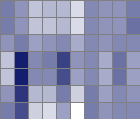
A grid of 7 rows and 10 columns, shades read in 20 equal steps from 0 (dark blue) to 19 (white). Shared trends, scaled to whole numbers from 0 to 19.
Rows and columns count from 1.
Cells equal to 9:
14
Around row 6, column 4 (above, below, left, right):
9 16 13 8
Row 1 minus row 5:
-6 10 5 4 9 5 0 -2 3 -3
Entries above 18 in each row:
0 0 0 0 0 0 1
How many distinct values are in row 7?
8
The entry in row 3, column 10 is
9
